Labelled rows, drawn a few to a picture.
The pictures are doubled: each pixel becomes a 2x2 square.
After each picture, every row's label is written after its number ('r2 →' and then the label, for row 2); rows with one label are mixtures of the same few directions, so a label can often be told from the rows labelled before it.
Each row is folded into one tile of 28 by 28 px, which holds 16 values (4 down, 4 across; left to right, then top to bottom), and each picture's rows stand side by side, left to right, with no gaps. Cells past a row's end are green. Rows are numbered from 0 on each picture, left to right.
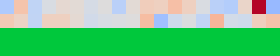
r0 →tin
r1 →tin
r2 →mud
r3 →mud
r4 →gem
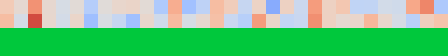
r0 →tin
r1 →tin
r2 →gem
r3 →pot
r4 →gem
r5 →tin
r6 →gem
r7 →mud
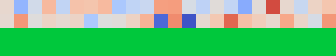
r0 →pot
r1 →gem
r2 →mud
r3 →pot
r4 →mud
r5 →mud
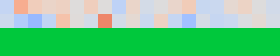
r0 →gem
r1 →mud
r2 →tin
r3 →gem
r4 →mud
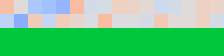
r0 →gem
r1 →tin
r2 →mud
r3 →mud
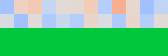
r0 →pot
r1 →gem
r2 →mud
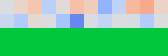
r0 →gem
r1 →gem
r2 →gem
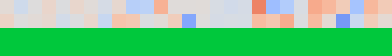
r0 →pot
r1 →mud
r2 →mud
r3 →pot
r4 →gem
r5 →mud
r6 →tin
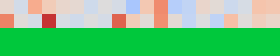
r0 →mud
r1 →gem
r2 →mud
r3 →pot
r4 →mud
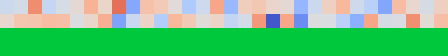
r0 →gem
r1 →mud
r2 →tin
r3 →mud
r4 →mud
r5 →pot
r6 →gem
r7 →pot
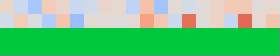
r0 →mud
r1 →pot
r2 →gem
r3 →pot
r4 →pot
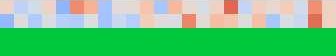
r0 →tin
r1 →pot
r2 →gem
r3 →pot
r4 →tin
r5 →tin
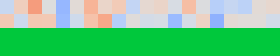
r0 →mud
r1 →tin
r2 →tin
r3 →mud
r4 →pot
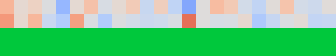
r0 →tin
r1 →pot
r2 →gem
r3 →pot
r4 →tin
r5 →tin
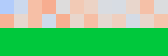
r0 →mud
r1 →tin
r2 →mud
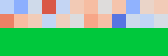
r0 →mud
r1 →tin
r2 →tin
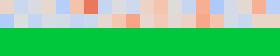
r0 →tin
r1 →gem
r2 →gem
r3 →gem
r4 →gem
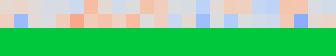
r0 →pot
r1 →gem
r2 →gem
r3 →tin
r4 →mud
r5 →pot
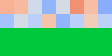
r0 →mud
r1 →mud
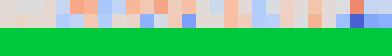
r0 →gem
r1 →mud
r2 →gem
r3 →pot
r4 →tin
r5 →tin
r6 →gem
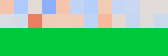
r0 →gem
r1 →mud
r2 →pot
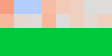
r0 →pot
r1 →pot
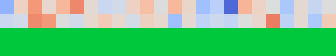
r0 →tin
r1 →pot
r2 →mud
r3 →mud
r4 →tin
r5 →tin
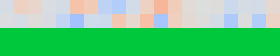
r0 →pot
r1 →gem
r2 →mud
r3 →tin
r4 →tin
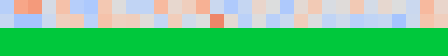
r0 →gem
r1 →mud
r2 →mud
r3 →mud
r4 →pot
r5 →pot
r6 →gem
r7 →tin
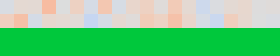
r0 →gem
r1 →gem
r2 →tin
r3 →tin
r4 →tin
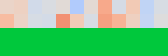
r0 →tin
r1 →mud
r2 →tin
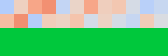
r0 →gem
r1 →gem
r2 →gem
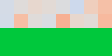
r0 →pot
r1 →mud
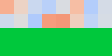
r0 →mud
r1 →tin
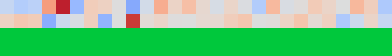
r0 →mud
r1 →tin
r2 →pot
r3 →pot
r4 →gem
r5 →gem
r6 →mud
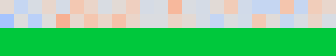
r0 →tin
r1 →tin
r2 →tin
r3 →tin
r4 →gem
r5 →tin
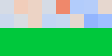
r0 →mud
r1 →tin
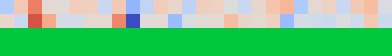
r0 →tin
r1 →mud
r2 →pot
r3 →tin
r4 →mud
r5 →tin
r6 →mud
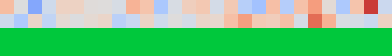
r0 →gem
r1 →pot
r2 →mud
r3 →mud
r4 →gem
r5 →tin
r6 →gem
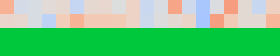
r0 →tin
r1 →gem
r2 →tin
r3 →mud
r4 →pot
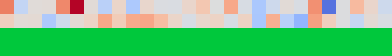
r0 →tin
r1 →pot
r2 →gem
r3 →mud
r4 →mud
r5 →gem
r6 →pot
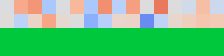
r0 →mud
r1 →gem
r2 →gem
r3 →gem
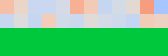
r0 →mud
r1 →pot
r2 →gem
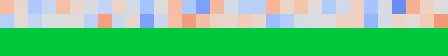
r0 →mud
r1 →mud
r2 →tin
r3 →gem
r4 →mud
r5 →mud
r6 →tin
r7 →tin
